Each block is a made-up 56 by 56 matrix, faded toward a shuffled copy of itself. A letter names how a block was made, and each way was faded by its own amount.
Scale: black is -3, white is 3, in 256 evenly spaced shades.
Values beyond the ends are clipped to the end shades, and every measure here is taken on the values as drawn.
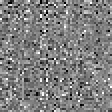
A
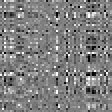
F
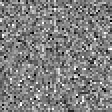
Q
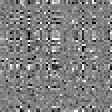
F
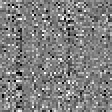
A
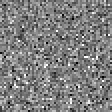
Q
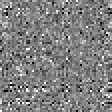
A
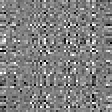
F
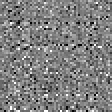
A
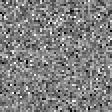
Q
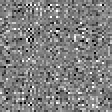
A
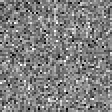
Q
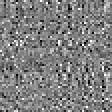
A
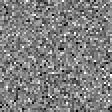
Q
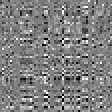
F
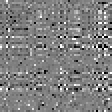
F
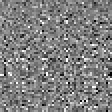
A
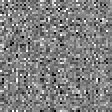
A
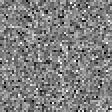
Q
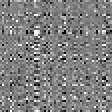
F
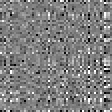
F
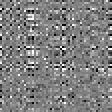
F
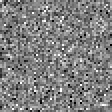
Q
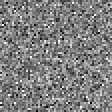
Q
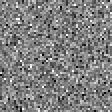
Q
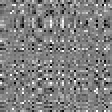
F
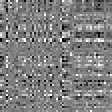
F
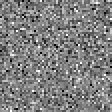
Q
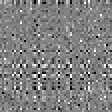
F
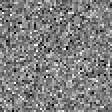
Q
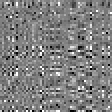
F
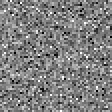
Q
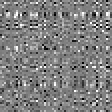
F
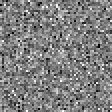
Q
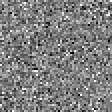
Q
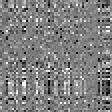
F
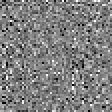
A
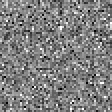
Q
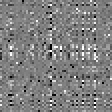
F
